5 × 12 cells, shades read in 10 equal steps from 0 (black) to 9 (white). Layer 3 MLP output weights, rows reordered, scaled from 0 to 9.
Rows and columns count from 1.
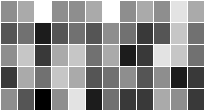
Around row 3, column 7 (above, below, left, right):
5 4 4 1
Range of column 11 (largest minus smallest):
7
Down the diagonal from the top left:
5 4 2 7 8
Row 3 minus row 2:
2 3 1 3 3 1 1 -3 0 5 0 0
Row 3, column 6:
4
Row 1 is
5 6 9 5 5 6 9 5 6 5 8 6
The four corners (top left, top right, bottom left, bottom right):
5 6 5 2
